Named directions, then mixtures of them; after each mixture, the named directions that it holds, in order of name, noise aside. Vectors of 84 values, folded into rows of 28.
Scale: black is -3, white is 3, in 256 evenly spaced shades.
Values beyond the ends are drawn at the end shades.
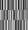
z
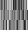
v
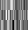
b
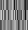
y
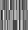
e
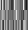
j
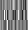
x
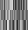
b, v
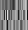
b, x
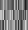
j, y, z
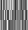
v, x, z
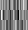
e, x, z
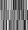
v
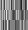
j, v, x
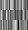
e, y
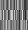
e, y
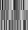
j, v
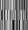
b, e
